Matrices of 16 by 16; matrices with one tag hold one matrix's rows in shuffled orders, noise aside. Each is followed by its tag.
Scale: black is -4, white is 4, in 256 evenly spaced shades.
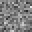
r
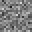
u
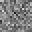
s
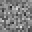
u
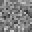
r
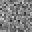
s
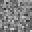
r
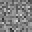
u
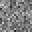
s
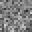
r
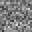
u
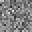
s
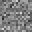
u
